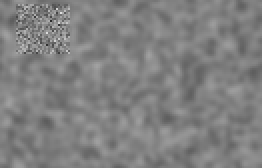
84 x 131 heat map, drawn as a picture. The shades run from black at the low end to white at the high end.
There are no regular stripes. A few values lie far out on both sides of the bulk. No single row or column stands out from its neighbours. In the top left lies a patch that is rougher than the rest. The halves do not mirror each other. Values change most from cell to cell in the top left. The field is mottled with small blotches.
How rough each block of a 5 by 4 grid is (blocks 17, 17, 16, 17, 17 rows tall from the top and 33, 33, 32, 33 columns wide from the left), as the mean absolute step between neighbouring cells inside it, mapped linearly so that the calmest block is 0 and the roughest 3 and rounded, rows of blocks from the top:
3000 / 2000 / 0000 / 0000 / 0000
